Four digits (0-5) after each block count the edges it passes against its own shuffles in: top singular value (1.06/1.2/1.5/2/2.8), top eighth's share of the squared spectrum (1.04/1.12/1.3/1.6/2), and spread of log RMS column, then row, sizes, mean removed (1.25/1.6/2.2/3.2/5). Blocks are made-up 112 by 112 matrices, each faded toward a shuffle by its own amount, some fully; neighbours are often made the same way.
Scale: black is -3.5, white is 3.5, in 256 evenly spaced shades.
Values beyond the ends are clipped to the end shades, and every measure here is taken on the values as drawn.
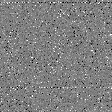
4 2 0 1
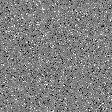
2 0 0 0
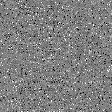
3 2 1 0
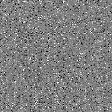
4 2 1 1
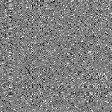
4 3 2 2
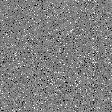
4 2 1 0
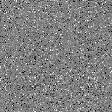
4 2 1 1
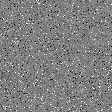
0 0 0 0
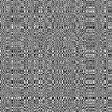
5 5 4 4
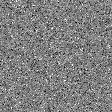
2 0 0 0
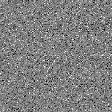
4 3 2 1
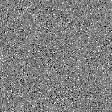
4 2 1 1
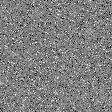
0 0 0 0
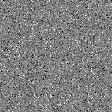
3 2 0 0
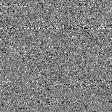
2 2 0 3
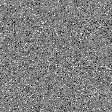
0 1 0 2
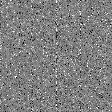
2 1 2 0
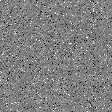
1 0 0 0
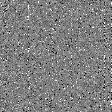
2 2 2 0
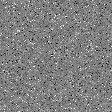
0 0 0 0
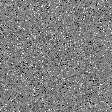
0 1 1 0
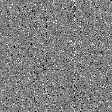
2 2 2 0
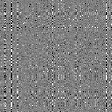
5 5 4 2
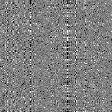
5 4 3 1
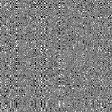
5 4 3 3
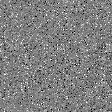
3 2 1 0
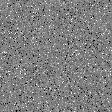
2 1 0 0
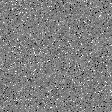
2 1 0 0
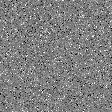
0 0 0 0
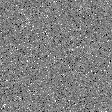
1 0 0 0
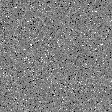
2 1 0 0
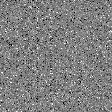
3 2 1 0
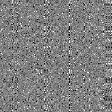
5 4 3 1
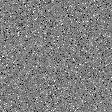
1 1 0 0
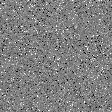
1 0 0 0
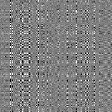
5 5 4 3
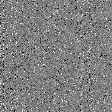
2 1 2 0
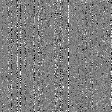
3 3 4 0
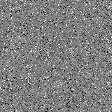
0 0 1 0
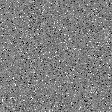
0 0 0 0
